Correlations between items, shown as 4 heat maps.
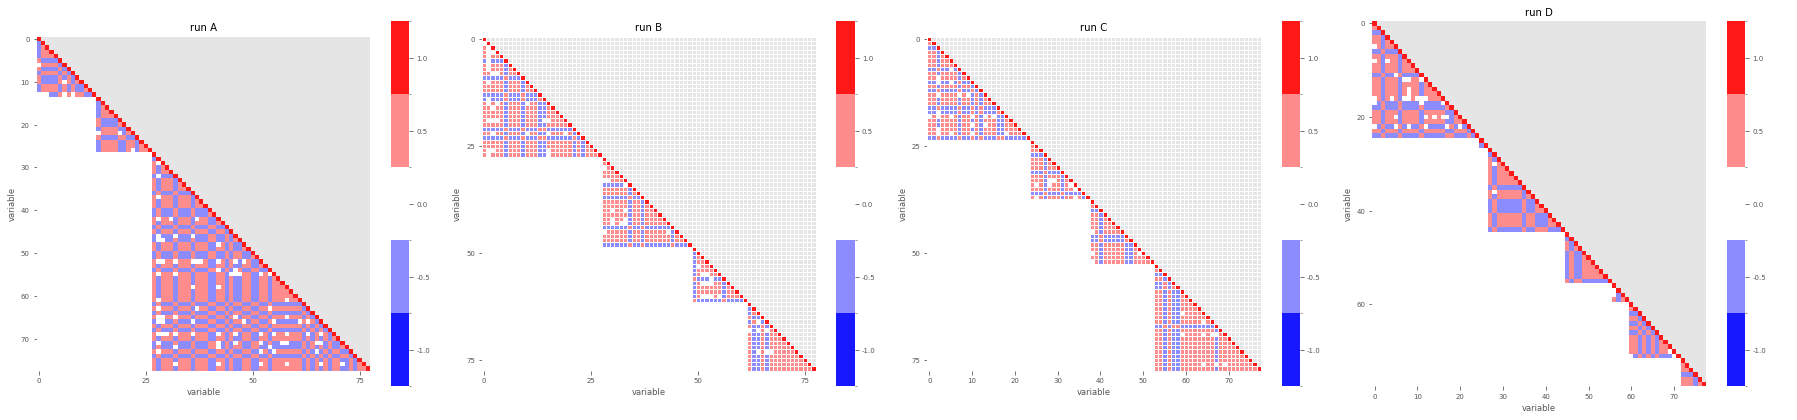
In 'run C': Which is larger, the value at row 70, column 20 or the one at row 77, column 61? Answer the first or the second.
the second
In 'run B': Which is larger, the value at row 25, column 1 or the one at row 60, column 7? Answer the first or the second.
the first
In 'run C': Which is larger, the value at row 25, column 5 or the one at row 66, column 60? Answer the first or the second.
the second
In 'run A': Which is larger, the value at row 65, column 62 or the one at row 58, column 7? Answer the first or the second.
the second
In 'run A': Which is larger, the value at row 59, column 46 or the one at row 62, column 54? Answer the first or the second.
the second
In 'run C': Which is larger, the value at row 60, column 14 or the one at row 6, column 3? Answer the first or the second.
the second
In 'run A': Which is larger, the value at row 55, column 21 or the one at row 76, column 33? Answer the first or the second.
the second
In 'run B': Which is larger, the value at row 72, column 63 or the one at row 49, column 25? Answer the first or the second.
the second
